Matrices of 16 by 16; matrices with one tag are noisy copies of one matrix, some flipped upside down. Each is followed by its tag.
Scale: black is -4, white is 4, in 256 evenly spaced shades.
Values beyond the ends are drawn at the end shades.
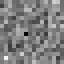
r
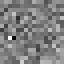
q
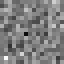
r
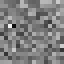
q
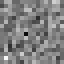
r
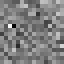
q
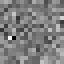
q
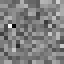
q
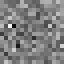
q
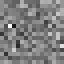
q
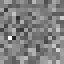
q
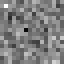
r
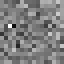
q
